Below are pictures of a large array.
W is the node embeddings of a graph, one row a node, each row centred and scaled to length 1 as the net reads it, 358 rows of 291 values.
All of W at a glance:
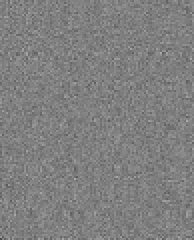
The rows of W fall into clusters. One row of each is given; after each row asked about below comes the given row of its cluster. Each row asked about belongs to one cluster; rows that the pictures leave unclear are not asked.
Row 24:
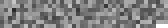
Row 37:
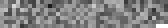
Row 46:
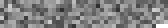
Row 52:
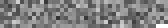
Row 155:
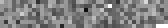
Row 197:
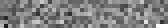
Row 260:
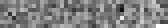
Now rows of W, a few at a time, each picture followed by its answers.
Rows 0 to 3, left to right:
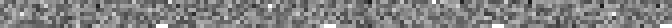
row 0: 46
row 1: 260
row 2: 37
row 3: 46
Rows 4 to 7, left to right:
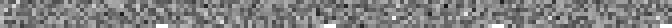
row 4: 37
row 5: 37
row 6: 260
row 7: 197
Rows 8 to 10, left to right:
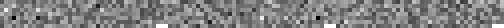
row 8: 24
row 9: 155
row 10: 155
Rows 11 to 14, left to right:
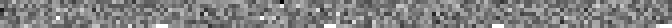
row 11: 197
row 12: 46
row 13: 37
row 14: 37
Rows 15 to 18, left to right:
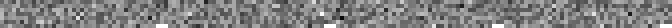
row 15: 37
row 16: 155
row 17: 197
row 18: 197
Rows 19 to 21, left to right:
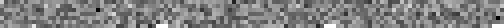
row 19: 46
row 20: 46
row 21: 37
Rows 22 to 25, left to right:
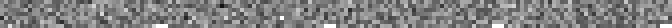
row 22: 37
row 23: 260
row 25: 155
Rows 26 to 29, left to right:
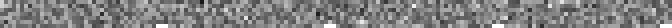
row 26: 155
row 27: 37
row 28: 52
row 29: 46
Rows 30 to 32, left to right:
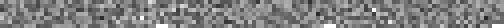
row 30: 260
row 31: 37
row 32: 155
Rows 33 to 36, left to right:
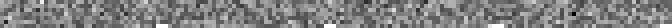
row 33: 155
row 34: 52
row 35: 37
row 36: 197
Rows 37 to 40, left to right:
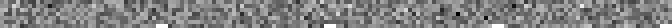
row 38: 155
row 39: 37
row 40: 52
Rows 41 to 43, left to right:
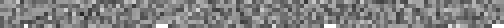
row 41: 24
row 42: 155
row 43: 52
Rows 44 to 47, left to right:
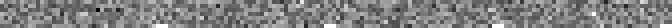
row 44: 260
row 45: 46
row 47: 197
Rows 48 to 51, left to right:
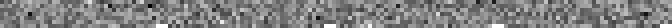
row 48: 197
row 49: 155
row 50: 197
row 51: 52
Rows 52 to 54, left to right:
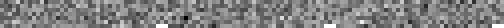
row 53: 260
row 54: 155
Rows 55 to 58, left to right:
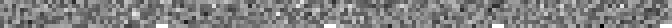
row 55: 24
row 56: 46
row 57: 37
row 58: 24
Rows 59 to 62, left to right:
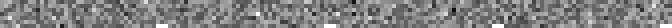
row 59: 155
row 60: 197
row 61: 46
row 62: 260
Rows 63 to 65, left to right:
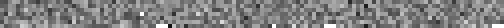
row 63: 52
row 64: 155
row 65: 155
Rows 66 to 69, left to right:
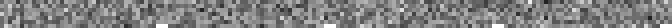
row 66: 24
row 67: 260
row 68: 197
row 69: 52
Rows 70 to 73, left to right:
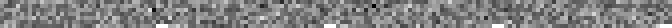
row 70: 46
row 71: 46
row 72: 37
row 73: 197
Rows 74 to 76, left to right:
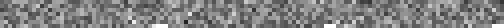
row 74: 197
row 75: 155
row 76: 37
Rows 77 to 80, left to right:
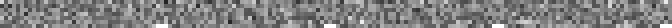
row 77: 260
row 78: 52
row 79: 52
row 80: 52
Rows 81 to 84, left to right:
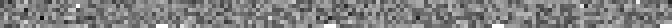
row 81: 52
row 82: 37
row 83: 52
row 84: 46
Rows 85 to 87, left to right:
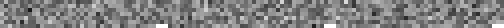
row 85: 37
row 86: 24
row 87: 46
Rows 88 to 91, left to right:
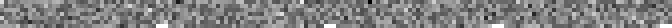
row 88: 46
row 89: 46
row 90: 37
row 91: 197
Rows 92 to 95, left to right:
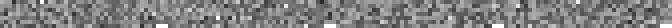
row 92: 155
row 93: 24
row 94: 46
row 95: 24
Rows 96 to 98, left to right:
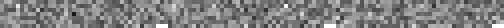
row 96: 155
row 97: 24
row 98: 46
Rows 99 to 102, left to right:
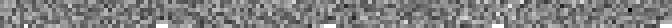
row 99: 24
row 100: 37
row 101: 260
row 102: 24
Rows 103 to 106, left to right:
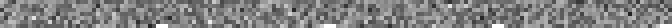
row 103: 46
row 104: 37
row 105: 46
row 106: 197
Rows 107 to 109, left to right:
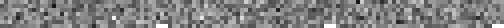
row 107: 260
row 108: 24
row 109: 52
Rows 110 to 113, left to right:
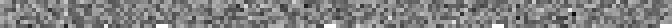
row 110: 155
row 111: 46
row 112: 197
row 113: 24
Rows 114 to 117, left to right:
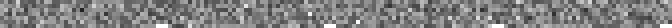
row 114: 37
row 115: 52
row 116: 260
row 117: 52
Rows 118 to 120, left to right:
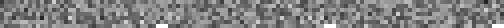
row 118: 52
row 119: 260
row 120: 46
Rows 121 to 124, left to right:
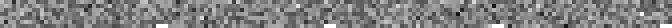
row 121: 155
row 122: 46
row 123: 37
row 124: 197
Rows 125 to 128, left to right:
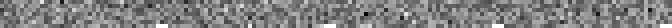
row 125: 197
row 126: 37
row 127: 197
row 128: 260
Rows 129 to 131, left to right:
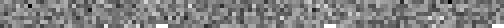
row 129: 155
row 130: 260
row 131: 46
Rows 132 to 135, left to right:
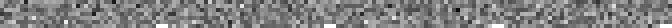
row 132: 46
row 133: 155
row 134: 260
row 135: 197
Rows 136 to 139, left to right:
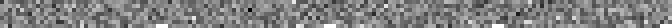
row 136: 37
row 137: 37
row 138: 197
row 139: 52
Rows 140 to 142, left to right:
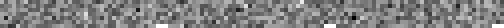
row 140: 260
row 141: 46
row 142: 260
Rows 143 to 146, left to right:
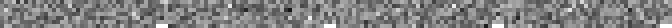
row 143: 24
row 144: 260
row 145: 24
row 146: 24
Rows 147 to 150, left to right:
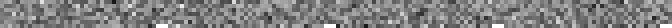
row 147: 46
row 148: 37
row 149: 155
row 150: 155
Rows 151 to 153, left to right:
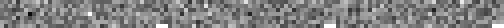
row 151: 197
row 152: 24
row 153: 24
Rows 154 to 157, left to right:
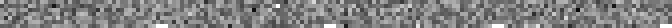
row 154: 260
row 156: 37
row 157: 197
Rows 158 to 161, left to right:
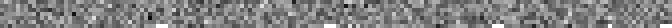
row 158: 155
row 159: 37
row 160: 52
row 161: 155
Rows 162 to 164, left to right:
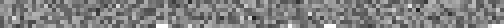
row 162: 24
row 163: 52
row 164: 37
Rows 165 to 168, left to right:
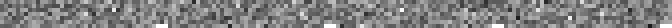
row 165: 260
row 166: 24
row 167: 197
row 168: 24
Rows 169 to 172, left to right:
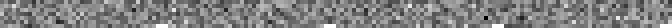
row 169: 37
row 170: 37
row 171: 37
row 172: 260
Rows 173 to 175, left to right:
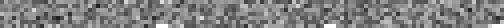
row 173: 24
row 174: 46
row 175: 37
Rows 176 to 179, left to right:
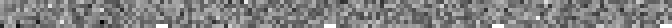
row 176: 155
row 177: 24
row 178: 52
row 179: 46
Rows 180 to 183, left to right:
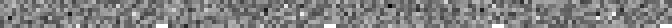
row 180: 24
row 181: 24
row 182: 260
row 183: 46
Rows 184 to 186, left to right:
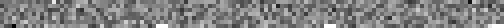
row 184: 52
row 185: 197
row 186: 197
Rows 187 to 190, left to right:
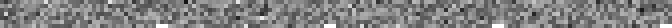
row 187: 197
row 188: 46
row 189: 24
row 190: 197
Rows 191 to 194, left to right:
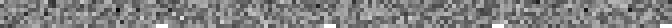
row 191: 260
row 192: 197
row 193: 24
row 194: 37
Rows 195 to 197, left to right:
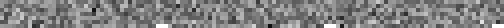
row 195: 46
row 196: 52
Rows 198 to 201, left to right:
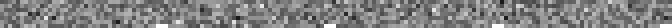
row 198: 197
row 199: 46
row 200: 260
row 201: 37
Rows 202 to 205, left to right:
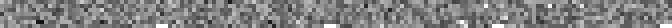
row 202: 155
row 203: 155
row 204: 52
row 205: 46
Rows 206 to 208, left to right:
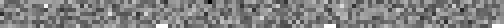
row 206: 46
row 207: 155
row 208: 24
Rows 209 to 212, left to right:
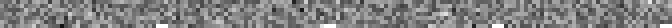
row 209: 197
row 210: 37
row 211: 46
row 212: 155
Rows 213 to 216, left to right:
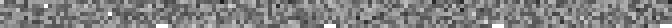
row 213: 46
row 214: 52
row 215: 24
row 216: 37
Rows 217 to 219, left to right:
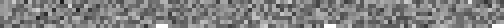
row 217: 24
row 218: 197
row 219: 46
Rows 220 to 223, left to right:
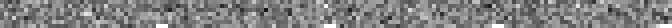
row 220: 197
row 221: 260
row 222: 197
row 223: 37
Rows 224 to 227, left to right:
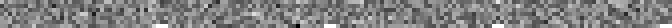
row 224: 260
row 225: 197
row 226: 52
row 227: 37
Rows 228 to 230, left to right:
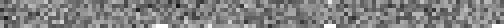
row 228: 197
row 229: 52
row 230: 260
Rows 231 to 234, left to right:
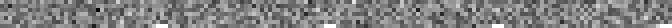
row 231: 260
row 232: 197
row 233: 37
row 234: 37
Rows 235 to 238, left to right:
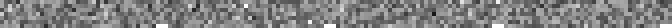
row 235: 46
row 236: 52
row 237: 24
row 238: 37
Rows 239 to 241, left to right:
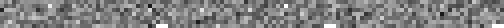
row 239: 46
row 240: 24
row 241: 197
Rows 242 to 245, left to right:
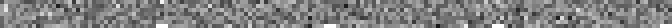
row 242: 24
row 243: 37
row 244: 52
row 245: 197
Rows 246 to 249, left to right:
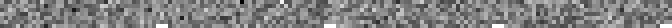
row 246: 260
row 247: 24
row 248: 155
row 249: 46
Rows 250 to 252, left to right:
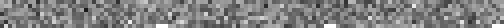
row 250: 155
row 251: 46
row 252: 52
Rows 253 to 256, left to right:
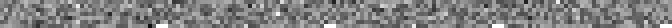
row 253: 46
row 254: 46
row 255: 46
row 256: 52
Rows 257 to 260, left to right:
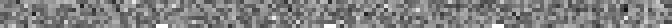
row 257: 46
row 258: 155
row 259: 197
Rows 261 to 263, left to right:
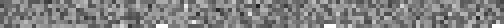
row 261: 52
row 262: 155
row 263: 37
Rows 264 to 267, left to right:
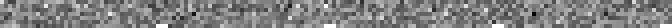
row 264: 46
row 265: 260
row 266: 46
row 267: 197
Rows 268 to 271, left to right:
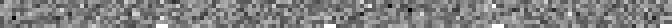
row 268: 24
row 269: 197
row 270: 260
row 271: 155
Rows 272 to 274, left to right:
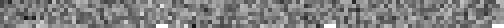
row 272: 52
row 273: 46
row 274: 24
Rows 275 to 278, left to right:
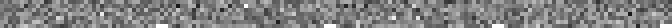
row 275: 197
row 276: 52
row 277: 52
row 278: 197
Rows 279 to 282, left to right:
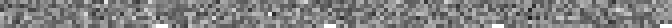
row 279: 260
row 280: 197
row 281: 197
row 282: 52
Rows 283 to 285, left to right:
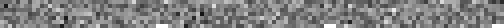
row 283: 197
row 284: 46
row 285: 37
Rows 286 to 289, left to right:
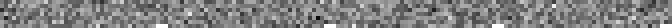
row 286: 197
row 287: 155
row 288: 46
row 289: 197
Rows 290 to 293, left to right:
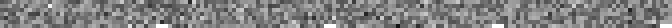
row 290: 197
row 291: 52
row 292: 197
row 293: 24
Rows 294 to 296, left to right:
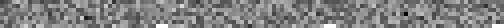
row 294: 52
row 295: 37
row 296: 197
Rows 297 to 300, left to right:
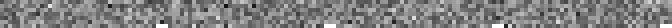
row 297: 197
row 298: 24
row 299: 37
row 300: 155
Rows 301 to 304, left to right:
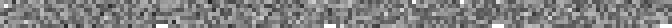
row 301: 155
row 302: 155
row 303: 24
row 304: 197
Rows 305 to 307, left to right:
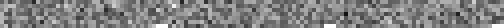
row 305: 37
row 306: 155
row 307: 37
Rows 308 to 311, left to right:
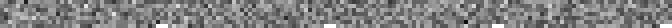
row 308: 46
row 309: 37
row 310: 37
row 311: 46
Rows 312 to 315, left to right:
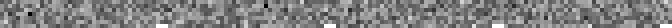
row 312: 197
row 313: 46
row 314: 24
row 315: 52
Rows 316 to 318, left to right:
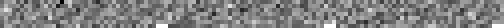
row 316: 24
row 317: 260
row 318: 24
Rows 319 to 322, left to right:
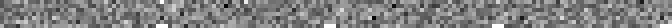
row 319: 52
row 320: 24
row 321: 24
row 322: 260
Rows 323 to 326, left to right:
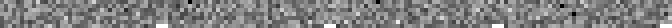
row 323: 24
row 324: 52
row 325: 155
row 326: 24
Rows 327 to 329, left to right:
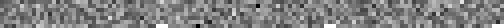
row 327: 52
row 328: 155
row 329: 37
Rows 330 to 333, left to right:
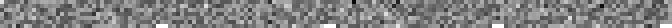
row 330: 46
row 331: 37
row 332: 24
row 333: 24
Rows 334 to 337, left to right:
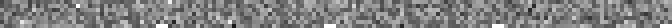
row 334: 52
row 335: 155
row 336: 155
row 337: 52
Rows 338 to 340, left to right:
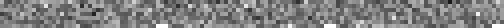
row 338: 46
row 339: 52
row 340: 52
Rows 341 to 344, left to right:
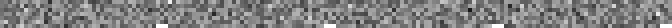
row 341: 197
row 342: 260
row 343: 37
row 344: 155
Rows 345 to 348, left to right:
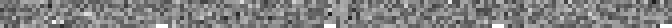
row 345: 197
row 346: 24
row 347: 24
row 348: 197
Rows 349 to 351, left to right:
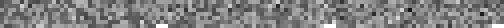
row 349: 52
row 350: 260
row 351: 197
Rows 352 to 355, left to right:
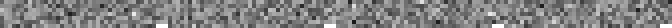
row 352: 24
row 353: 24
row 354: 155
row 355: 37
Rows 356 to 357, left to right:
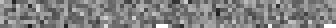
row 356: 155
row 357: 52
